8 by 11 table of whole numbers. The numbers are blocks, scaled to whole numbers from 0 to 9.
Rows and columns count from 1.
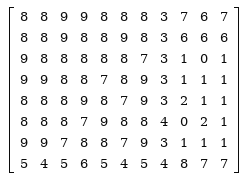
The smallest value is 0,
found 2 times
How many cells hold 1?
11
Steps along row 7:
same down up same down up down down same same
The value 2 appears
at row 5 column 9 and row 6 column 10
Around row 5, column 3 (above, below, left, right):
8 8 8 9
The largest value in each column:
9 9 9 9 9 9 9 4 8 7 7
